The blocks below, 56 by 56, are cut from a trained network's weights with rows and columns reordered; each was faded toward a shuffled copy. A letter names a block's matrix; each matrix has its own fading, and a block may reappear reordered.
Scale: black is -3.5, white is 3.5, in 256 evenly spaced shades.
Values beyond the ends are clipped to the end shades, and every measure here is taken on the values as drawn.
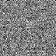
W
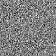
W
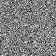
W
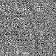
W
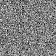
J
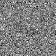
W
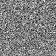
J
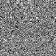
W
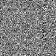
W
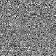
W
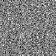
W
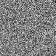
J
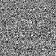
W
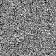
J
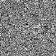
W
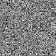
W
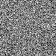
J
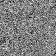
J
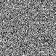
J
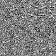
W
